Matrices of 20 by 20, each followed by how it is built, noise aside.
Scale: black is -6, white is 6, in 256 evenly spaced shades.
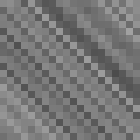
Toeplitz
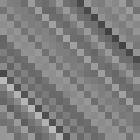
Toeplitz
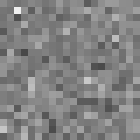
noise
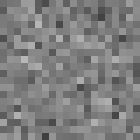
noise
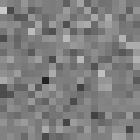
noise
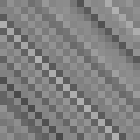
Toeplitz
